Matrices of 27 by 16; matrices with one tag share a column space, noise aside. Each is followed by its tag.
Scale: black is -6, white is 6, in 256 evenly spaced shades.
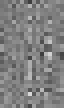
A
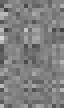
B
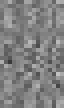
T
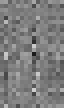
A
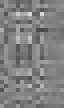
B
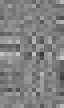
A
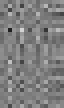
B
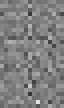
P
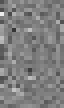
B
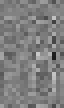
A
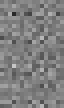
P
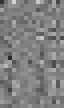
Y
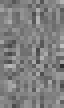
T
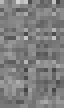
Y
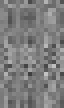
T
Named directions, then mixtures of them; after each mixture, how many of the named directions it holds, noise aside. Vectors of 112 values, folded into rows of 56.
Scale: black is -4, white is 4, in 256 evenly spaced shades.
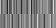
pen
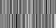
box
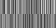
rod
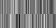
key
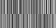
three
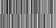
one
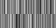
three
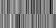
three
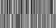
two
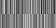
one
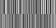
two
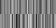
two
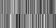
one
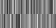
two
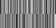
two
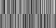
one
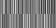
three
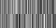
two
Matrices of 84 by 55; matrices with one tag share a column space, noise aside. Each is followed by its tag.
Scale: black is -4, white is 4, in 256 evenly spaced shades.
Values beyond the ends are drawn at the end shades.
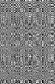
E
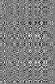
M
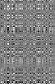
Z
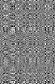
Z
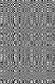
E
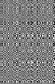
M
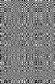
E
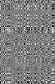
Z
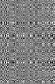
M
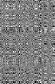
Z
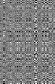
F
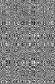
M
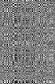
E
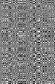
F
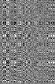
M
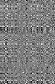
Z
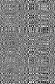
Z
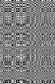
E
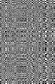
F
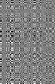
F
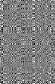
Z
